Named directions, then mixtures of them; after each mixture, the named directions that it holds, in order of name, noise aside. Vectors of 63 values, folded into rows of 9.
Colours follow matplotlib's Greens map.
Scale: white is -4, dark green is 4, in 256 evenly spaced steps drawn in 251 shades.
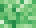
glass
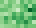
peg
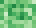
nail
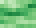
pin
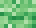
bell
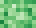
glass, nail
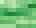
pin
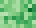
peg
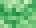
glass, pin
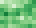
nail, pin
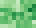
peg, pin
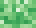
glass, peg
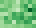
peg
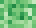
nail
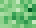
peg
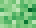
peg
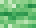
bell, pin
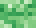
glass, pin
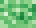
nail, peg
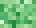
glass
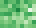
peg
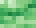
pin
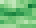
pin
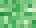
bell, peg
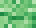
bell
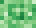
nail, peg
